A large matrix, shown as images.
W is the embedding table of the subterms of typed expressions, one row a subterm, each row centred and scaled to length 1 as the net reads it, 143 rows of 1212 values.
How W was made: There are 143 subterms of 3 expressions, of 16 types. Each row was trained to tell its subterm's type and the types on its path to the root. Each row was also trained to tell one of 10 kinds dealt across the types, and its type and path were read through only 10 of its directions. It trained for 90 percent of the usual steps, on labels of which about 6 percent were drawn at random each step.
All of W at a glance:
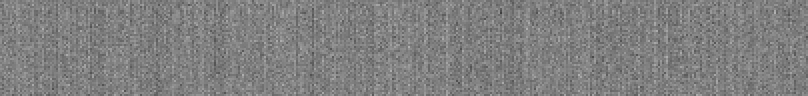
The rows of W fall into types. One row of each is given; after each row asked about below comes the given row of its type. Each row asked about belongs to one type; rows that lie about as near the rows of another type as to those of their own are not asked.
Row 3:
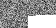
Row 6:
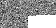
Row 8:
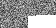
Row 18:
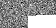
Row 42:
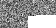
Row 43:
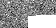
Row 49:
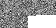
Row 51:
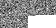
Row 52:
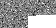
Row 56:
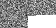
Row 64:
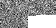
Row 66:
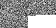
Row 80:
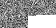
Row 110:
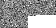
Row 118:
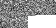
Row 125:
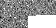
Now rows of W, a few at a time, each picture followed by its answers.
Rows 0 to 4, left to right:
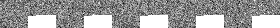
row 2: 64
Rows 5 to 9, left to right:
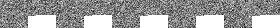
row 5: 42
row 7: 125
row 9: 43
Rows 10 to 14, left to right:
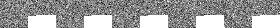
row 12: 80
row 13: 64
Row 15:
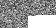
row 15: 80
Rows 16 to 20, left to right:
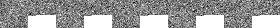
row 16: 6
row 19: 118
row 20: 51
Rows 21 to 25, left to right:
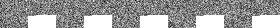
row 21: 66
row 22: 80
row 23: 80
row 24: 66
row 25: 42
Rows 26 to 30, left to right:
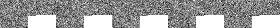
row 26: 49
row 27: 18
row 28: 118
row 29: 64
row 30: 51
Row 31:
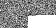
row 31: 80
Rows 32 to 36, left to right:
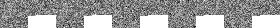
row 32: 125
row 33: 125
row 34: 52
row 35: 66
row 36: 52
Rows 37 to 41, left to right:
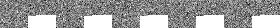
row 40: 51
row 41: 49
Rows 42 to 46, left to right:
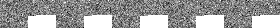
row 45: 18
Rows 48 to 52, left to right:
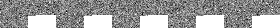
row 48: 110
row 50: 118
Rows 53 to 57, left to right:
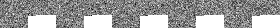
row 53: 125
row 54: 43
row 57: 52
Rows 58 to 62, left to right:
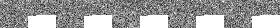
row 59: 3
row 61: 3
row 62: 49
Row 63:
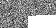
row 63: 8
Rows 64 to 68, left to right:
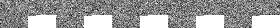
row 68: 80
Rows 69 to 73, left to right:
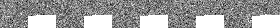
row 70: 64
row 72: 6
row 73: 43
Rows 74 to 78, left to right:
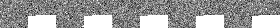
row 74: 125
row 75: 43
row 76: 49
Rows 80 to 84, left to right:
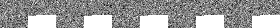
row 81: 66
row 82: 118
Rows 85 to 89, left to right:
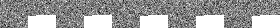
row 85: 118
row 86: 43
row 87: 6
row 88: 51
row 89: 49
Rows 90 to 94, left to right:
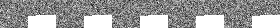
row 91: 64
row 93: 51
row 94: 52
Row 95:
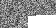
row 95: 56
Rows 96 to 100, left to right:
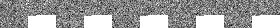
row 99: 125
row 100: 66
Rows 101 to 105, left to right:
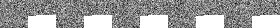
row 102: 66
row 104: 51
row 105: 64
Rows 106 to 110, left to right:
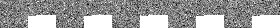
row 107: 49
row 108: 66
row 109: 6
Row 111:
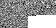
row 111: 51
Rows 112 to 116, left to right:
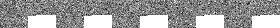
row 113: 56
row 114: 51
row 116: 6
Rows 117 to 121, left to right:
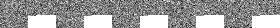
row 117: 66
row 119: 118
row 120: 18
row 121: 64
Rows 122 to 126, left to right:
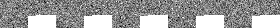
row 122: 125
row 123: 118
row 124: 43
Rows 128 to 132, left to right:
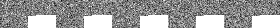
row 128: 118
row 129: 49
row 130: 18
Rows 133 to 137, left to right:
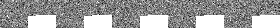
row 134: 43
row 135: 125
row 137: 49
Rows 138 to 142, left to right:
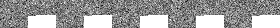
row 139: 18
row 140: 56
